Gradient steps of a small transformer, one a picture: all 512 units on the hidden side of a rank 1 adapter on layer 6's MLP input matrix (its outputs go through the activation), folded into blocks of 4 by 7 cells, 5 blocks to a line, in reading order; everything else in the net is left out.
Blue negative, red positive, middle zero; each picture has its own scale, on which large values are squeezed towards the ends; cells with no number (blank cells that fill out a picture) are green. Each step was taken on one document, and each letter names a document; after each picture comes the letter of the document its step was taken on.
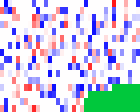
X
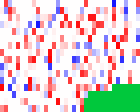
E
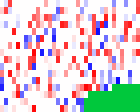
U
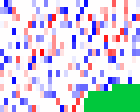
X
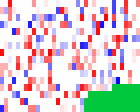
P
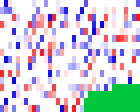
X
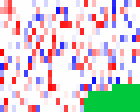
P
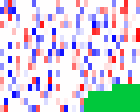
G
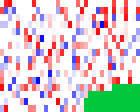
E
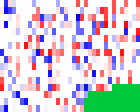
G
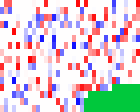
U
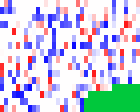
U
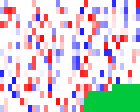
E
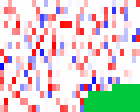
P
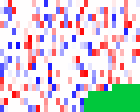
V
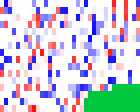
X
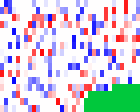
X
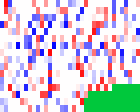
V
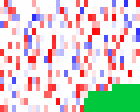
E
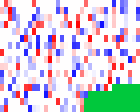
E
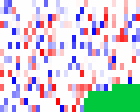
X
